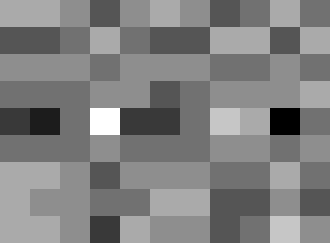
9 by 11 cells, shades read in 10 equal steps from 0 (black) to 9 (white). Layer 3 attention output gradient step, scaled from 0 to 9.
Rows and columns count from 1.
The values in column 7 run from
3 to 6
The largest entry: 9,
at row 5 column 4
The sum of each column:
42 40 41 41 40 39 41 40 41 41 41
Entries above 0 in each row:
11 11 11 11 10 11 11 11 11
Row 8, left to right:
6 5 5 4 4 6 6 3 3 5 3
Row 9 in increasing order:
2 3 4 5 5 5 5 6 6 6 7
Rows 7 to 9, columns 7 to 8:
5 4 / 6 3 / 5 3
